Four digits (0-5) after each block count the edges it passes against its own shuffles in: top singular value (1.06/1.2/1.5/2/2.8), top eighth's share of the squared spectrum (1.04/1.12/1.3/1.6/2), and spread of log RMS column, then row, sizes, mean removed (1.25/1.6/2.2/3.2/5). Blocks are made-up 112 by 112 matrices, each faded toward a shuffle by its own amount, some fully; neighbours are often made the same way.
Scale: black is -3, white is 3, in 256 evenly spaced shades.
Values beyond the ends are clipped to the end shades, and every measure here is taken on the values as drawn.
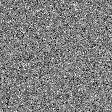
0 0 0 0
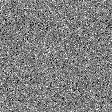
0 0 0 0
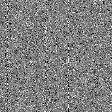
2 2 3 0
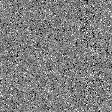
0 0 2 0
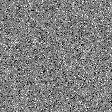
0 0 1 0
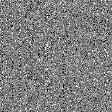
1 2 3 0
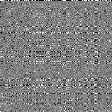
5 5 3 4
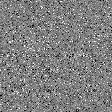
3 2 0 1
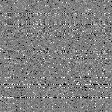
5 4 1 3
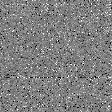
3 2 0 1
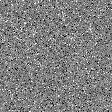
0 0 0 0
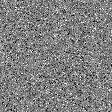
0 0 0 0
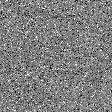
2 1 0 0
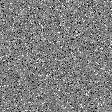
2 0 0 0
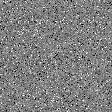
2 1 0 0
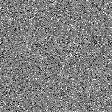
3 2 0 1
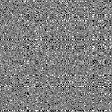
5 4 3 3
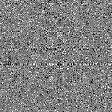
4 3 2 2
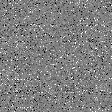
3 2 1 1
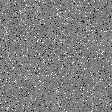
2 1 0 0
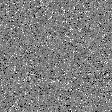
2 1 0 0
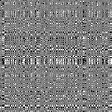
5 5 4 4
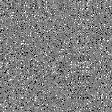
4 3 2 1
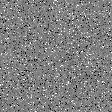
2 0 0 0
